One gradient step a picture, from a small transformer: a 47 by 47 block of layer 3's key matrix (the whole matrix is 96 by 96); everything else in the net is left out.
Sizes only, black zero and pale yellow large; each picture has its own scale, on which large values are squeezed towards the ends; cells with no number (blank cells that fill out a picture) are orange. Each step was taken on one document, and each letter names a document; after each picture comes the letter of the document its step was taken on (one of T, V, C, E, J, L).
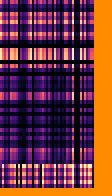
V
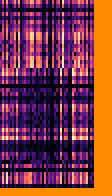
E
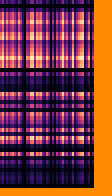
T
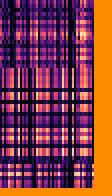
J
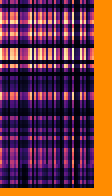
V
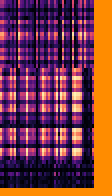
J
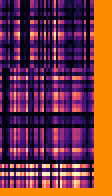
J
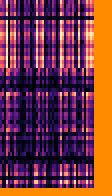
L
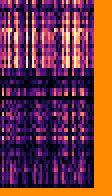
E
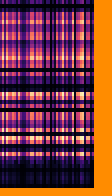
T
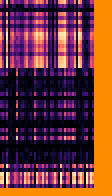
E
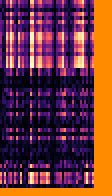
E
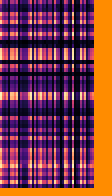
V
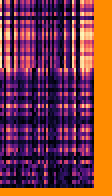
L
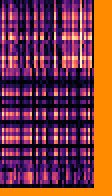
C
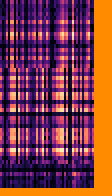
J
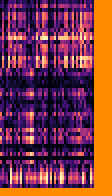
C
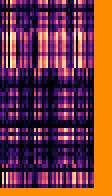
E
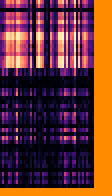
E
